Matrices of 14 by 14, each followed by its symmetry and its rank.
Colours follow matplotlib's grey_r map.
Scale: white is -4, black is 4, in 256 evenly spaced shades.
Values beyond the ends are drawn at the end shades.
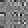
neither, rank three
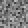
neither, full rank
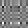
neither, rank one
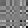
symmetric, rank one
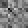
symmetric, rank three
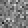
neither, full rank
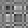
symmetric, rank one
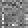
neither, rank three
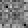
symmetric, rank three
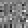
neither, rank three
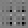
symmetric, rank one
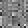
neither, rank three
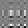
neither, rank one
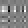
neither, rank one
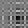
symmetric, rank one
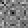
symmetric, rank three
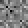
symmetric, rank three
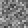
neither, full rank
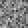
neither, full rank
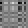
neither, rank one
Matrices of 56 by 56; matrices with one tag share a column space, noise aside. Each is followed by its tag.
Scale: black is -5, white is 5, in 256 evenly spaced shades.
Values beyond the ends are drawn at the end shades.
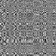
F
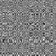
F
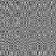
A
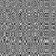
F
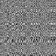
F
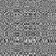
F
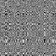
F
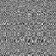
F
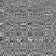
F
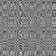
A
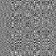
A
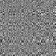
F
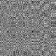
A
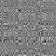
F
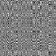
A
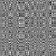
A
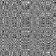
A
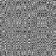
A
